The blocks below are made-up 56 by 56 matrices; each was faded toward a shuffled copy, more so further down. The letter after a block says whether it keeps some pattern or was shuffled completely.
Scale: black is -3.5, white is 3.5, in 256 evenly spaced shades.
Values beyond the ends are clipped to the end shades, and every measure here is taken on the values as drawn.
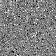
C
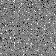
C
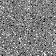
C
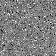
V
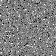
V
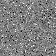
V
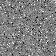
V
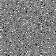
C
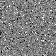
C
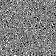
C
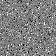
V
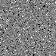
V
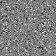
C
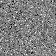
V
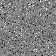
V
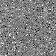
C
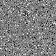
C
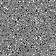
C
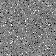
C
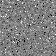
V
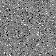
C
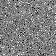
V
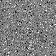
C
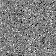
C
